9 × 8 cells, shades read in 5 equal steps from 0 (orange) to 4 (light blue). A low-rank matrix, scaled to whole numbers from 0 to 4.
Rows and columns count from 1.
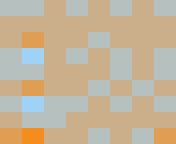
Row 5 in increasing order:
2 2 2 2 3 3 3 3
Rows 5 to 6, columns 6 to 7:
3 2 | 2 3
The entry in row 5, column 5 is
2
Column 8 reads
3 2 2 3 3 2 3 2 1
